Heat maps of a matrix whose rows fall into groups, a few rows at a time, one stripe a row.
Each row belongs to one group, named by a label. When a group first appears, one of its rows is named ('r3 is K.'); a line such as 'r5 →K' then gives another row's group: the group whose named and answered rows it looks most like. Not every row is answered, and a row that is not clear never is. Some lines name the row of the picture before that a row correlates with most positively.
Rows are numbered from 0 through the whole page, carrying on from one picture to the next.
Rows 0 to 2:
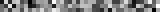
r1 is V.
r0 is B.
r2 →B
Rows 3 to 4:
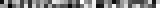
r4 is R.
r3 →B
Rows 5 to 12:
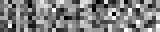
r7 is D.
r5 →B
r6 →V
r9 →R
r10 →V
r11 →V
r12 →D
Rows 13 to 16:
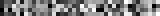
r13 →D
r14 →B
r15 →B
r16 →D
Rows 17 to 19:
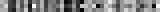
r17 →R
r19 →R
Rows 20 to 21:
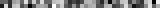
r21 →B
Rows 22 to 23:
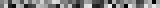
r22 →B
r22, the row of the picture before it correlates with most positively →20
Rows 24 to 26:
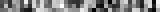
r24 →B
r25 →B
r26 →V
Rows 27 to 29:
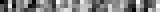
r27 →V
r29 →V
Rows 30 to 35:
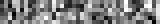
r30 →B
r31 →B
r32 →D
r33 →V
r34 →V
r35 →B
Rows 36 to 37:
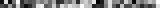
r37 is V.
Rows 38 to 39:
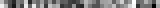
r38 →R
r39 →R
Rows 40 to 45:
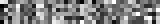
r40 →R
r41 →V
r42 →D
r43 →V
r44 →B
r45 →B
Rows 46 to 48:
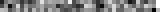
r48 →R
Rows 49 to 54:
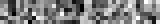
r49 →D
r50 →D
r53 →V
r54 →R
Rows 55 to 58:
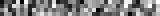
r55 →D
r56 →B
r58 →V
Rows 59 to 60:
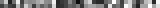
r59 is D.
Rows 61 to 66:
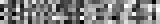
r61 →R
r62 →D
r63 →D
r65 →B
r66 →R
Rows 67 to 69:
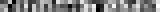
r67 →V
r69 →R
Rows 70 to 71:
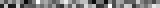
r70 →V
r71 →D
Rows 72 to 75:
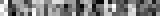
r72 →B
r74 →R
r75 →R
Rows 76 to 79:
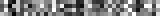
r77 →B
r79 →R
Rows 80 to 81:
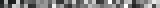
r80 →D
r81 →B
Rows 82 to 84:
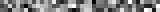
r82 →D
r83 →V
